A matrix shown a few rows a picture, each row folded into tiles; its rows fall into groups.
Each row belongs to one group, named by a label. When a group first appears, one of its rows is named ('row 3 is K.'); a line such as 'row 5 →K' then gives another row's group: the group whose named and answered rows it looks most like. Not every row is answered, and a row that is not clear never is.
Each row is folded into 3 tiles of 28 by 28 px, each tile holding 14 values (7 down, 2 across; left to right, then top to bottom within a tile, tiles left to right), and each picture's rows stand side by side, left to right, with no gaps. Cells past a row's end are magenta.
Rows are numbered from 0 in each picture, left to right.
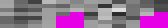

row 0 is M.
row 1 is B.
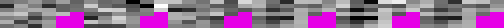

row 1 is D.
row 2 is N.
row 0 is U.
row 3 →M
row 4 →M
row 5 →M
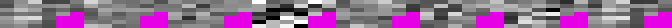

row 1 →B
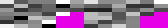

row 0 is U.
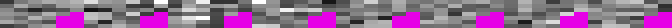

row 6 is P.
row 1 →N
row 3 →B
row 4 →P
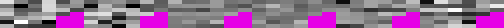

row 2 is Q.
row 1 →U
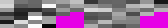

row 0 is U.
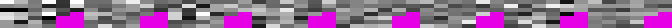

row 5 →U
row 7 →Q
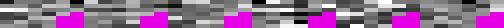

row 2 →P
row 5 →D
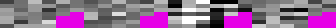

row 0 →P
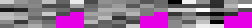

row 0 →N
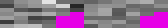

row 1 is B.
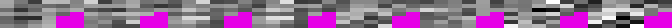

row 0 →M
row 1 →Q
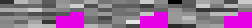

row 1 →U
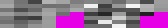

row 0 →M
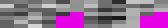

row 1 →M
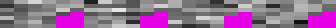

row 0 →P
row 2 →D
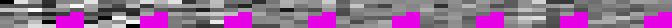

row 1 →U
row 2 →Q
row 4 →P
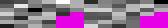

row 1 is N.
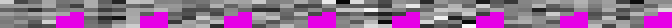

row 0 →Q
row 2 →U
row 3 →N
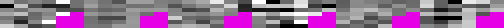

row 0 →U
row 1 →M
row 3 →Q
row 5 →M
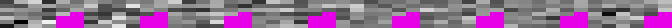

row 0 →P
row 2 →Q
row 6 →N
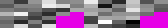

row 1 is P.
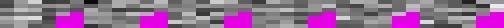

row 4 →P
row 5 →D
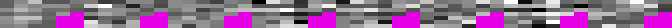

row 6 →Q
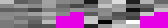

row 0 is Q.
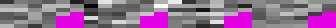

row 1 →P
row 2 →Q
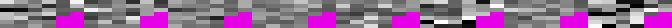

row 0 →N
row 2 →N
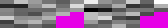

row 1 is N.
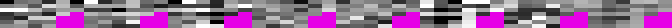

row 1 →Q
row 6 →U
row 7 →M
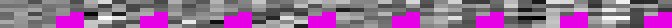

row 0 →B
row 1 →B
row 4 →N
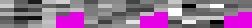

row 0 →M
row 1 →P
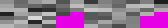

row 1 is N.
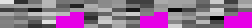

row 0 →Q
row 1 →D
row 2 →N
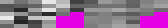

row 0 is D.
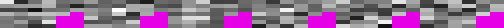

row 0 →Q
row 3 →D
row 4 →U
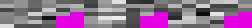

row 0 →N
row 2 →B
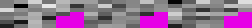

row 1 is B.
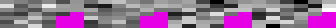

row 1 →P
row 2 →D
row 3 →D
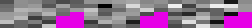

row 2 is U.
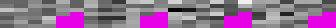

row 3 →B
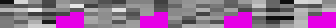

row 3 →M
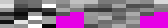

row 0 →U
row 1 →N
